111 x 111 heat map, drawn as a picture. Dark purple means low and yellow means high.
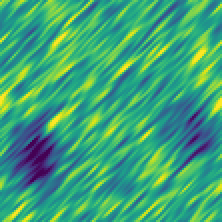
Mirror symmetry: none. Average level on the scale: 60%. Grain: diagonal, up to the right. Ninth with the lowest average: bottom left. Dips: two.
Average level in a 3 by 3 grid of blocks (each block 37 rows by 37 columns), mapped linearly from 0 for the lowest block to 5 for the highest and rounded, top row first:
555 / 351 / 045
